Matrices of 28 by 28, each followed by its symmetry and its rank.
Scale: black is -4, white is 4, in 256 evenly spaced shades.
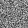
antisymmetric, full rank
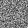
neither, full rank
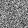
neither, full rank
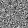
antisymmetric, full rank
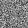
antisymmetric, full rank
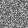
neither, full rank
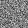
antisymmetric, full rank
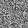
antisymmetric, full rank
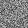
neither, full rank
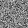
neither, full rank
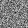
neither, full rank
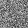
neither, full rank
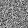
neither, full rank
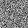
neither, full rank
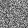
neither, full rank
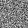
antisymmetric, full rank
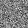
antisymmetric, full rank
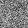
antisymmetric, full rank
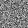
antisymmetric, full rank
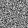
antisymmetric, full rank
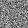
antisymmetric, full rank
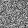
neither, full rank
